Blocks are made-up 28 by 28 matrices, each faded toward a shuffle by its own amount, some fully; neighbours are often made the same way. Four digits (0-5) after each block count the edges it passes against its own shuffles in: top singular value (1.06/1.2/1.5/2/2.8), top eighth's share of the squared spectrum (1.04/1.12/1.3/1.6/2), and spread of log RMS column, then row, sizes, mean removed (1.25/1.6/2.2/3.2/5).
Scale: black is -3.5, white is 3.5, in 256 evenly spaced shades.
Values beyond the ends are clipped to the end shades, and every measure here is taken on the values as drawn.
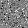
1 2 0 0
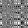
4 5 3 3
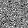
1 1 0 0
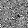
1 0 0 0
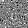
0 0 0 0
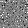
1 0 0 0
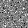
0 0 0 0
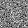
0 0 0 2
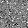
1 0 0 0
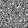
0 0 0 0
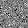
0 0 0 1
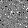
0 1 0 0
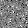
1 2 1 0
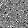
0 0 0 0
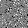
1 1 0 0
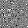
3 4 2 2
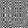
4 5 3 3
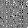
3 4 1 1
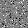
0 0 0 0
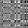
4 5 3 3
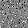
0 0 0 0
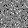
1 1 0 0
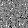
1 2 1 0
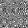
3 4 1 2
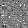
3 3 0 0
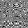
3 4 1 2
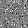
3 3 0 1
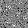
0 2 0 0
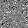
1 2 1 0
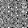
3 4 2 2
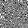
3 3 1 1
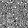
2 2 0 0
